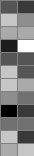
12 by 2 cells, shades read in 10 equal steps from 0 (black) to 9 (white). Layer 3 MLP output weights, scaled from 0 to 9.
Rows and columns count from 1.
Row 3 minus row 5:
3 3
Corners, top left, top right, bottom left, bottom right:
3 2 6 7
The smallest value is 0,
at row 9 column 1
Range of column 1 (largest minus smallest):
7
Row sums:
5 12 12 10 6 10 13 9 2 8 9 13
